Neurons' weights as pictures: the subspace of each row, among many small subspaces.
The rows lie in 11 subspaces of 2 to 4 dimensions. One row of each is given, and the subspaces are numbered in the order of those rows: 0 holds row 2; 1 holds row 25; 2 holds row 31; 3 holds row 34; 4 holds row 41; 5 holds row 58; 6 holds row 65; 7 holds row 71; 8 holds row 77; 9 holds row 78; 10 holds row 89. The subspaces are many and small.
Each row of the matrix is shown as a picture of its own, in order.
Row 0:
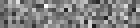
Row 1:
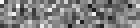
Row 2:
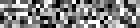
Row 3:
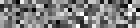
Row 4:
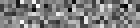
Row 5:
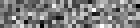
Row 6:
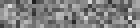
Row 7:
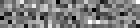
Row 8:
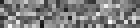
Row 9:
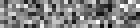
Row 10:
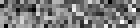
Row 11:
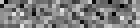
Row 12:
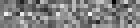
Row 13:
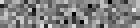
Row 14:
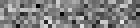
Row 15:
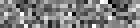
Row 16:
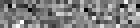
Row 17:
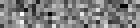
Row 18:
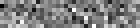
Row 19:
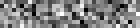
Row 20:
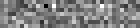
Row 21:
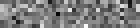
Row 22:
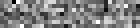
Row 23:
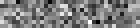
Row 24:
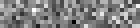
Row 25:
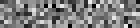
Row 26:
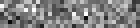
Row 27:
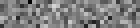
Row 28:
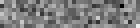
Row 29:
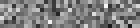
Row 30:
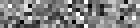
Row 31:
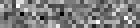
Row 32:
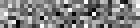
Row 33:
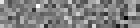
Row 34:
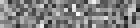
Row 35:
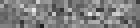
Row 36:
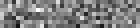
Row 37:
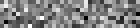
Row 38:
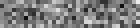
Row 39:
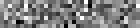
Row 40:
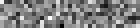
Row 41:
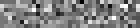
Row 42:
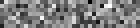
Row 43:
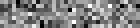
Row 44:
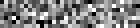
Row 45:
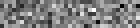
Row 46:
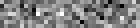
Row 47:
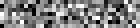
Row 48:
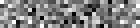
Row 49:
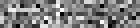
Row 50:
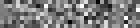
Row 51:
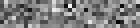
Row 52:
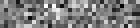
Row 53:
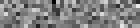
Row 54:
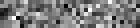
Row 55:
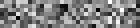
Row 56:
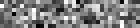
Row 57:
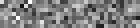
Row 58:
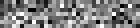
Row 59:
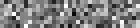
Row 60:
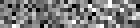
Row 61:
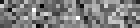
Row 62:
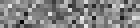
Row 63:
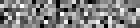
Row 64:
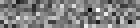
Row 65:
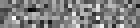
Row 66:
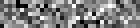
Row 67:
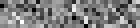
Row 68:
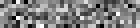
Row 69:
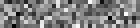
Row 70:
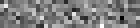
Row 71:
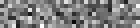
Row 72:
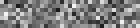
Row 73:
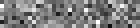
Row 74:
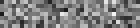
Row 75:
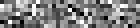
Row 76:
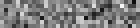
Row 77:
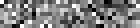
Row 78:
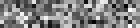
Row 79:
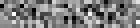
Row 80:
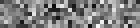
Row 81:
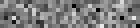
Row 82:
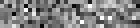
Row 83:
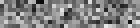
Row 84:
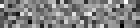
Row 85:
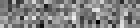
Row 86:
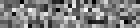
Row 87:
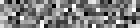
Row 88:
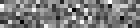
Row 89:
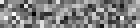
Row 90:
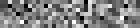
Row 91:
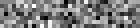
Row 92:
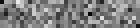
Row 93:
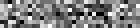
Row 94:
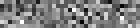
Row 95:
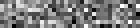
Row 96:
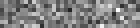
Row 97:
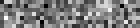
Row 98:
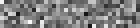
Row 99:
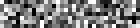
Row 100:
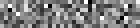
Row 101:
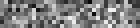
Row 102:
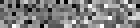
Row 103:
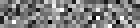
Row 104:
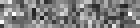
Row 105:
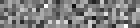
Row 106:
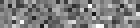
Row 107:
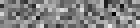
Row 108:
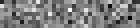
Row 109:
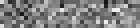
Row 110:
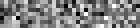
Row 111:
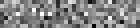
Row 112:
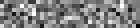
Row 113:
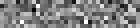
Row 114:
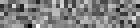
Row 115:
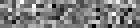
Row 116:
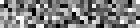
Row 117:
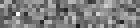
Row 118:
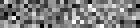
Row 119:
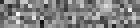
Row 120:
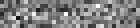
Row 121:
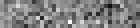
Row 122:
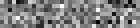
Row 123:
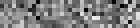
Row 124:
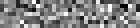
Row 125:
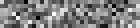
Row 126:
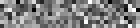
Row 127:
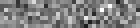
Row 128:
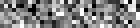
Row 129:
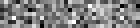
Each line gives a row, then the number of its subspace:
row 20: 4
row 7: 2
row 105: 3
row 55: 6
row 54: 6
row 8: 3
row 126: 4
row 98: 3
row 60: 8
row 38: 2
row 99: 3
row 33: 3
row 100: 1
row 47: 10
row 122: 6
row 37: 1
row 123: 8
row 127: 0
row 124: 4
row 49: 0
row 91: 9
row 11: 8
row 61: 5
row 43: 9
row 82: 8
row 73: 9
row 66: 0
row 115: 6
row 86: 2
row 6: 2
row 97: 3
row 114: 5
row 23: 6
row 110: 6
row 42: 0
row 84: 7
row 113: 4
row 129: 9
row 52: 1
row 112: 10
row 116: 1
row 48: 7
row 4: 4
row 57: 10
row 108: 9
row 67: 9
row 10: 4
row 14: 0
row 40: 3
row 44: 10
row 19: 8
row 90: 1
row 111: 0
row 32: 7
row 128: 8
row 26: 9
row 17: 10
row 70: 1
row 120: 6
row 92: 2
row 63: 0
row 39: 1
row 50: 3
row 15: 9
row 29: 5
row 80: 1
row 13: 7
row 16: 8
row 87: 3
